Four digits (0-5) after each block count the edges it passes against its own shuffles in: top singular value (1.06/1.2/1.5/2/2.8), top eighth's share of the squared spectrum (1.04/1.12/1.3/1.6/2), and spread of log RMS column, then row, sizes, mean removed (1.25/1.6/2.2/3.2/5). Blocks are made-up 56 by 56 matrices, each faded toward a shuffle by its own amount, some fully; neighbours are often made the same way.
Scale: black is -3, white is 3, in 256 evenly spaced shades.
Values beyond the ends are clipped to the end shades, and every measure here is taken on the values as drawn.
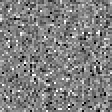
2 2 0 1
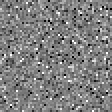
2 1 0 0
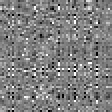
4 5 3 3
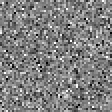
2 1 0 0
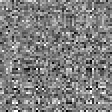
4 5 2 3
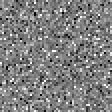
1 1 0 0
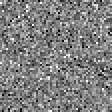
0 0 0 0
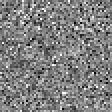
0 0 0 1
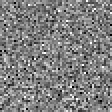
0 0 0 0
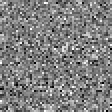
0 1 0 2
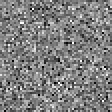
1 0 0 2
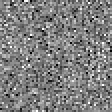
0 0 0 0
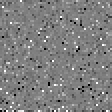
2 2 0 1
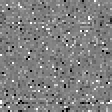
2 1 0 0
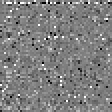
4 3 1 1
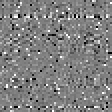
4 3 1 2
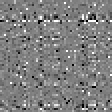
4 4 2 2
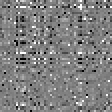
4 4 2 3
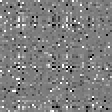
4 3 2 2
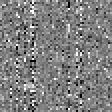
2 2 3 0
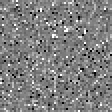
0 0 1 0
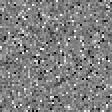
0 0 0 0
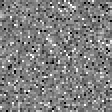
0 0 0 0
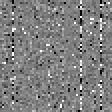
3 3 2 0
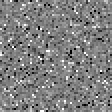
0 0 0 0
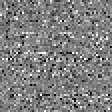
2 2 0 2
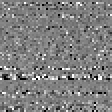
3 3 0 4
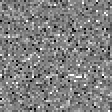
1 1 0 1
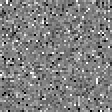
1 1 0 0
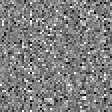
3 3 2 0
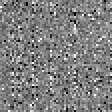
3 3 2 0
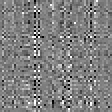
4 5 3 3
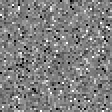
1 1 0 0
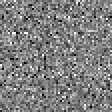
0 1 0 2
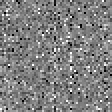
3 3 1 0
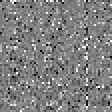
3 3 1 0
